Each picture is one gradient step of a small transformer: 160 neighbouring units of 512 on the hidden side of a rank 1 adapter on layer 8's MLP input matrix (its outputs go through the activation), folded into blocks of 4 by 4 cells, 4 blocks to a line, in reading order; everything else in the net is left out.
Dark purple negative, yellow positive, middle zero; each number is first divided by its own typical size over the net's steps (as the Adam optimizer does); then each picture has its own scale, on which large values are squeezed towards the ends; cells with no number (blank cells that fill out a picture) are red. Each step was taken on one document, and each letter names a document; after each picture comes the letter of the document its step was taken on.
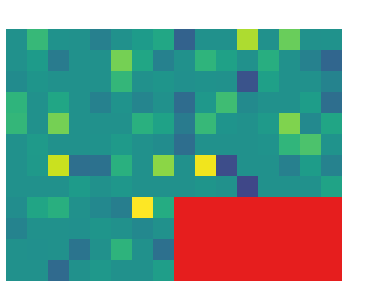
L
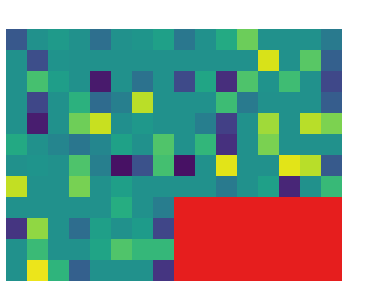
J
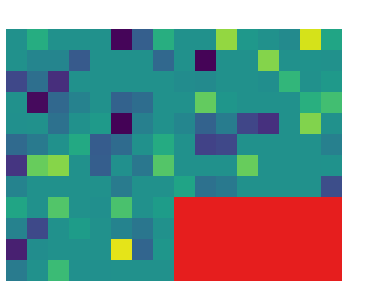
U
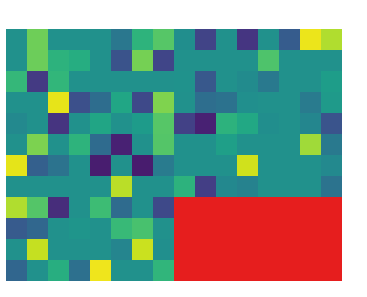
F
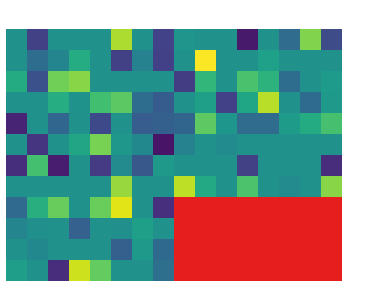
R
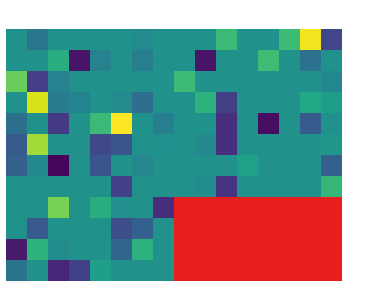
U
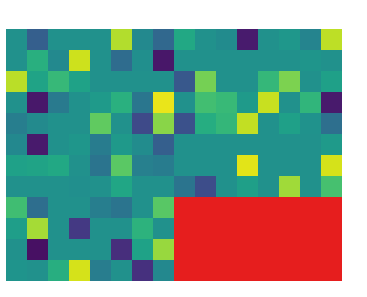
R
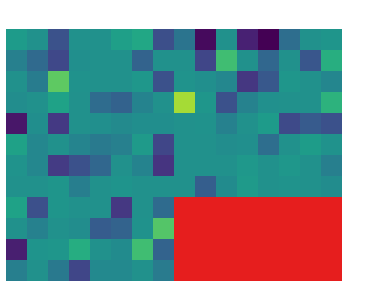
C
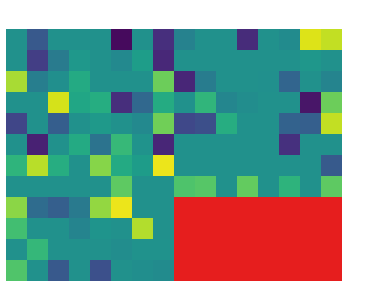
R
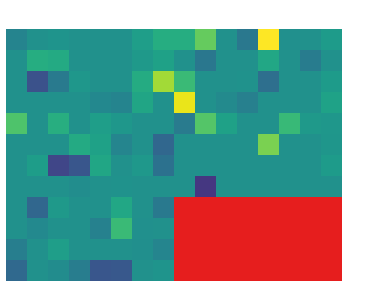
C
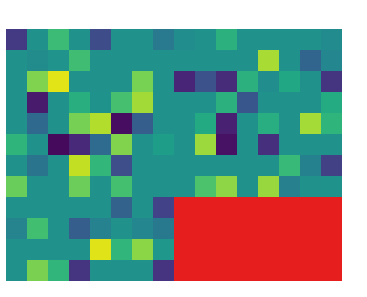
J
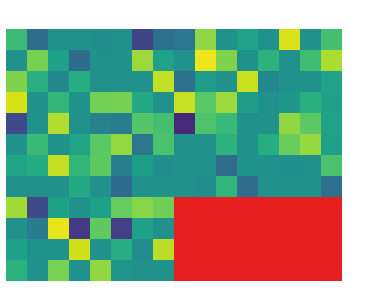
F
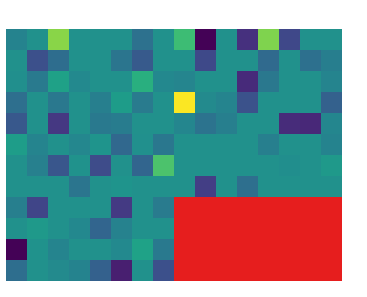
C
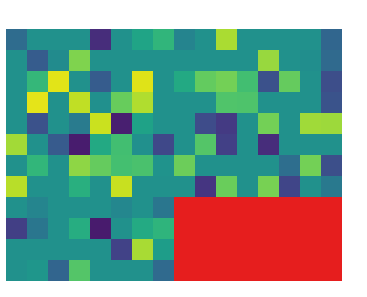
J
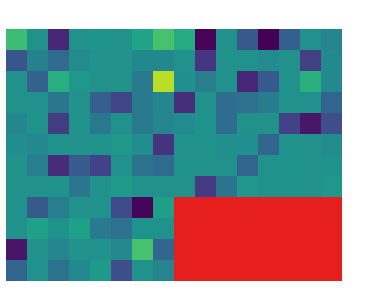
C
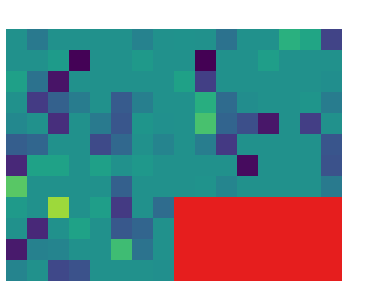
U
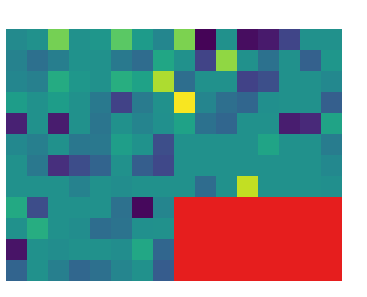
C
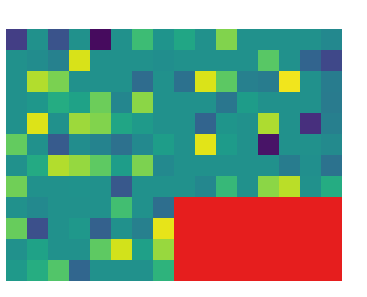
J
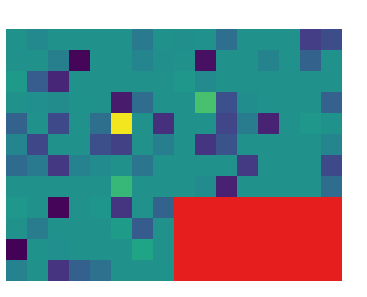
U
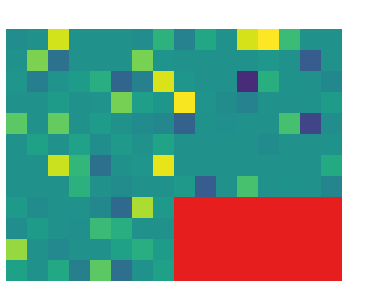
C
